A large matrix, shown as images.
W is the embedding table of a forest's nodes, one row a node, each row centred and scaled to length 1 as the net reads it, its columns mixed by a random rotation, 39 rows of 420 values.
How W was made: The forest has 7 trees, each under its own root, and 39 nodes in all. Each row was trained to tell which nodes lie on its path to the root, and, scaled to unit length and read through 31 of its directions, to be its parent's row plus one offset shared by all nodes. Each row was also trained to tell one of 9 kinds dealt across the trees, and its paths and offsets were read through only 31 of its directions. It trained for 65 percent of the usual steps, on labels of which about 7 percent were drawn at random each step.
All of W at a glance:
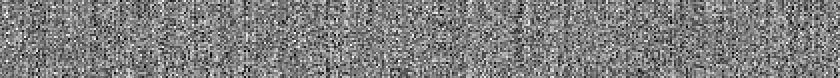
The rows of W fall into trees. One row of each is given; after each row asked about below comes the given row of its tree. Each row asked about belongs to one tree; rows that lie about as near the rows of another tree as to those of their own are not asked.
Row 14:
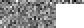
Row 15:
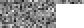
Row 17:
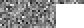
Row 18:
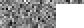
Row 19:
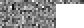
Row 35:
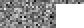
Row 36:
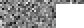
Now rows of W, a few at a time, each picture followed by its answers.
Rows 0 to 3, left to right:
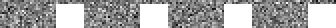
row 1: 35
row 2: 15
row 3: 36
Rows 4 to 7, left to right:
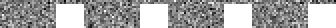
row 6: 15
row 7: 36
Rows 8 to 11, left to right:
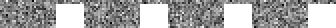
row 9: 17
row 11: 19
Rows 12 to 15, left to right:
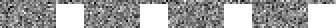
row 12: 35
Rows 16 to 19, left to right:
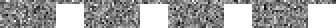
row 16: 18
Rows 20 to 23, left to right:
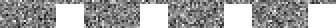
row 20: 18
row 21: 36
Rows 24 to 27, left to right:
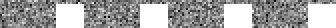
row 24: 19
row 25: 35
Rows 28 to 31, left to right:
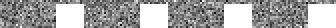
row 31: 17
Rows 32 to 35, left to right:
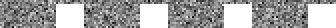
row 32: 15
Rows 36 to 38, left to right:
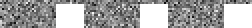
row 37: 36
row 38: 35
